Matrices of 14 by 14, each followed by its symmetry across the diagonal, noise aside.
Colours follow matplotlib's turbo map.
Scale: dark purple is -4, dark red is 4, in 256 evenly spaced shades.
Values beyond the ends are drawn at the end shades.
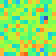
neither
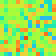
antisymmetric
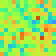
neither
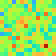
symmetric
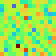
neither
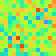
antisymmetric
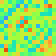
symmetric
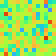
neither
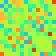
symmetric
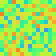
symmetric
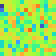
neither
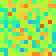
antisymmetric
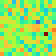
neither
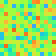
antisymmetric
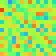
antisymmetric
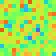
symmetric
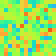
antisymmetric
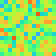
symmetric
